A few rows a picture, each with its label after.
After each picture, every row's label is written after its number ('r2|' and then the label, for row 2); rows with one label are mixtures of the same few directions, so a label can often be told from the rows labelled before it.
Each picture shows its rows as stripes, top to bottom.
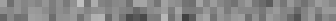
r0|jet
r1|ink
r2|ink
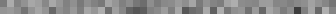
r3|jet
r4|ink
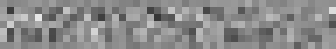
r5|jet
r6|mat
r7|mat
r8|mat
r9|jet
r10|jet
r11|ink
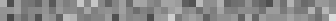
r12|jet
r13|ink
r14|mat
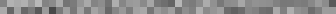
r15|mat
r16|jet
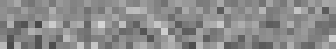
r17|ink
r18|ink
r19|mat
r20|mat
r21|ink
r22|mat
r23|jet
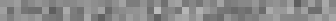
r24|ink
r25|jet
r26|mat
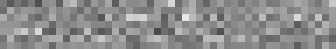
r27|mat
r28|jet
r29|ink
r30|ink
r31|mat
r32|mat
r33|ink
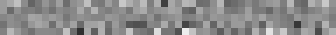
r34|ink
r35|jet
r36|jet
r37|ink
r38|jet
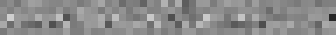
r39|ink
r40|jet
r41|mat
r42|jet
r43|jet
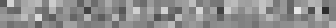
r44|jet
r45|ink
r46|mat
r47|mat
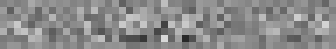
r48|ink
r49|jet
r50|ink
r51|ink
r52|mat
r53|ink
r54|ink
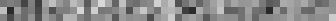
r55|mat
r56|jet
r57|mat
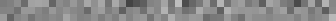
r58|ink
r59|ink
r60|mat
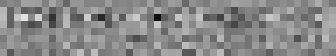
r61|jet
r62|jet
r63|mat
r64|jet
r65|ink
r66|ink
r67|jet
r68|jet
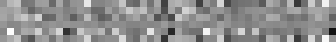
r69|ink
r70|ink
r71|mat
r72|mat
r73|mat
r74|ink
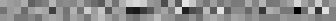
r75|ink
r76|ink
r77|mat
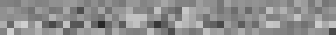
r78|ink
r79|jet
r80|ink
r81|mat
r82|mat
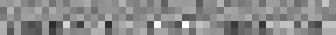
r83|ink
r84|jet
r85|jet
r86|jet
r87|jet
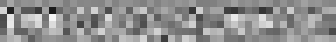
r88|jet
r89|jet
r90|jet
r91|jet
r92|mat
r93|ink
